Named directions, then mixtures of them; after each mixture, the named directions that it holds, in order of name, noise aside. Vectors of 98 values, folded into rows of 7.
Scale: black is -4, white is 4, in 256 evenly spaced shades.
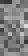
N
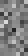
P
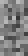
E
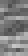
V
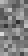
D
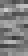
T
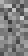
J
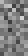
J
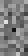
E, P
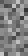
E, J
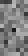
N, P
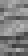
V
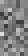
D, P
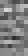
D, T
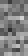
J, N, V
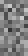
J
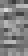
T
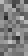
D, J, T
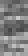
V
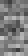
E, N, V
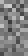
J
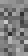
N, P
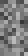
E, P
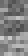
V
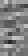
T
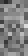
N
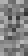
E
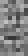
E, T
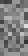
N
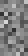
P
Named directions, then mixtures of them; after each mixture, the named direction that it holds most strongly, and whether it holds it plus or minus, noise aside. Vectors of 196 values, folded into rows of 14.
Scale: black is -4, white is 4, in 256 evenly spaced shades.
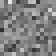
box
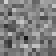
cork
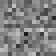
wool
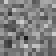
cork, plus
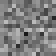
wool, plus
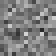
wool, minus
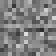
wool, minus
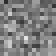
cork, minus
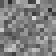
box, minus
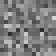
wool, minus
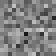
wool, plus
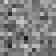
cork, plus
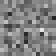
wool, plus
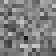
cork, plus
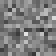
wool, minus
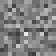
wool, minus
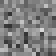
wool, plus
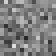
cork, plus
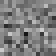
wool, plus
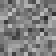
box, minus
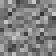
box, plus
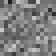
box, minus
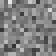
box, plus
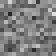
box, plus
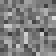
wool, minus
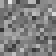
box, plus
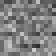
cork, minus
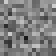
cork, plus
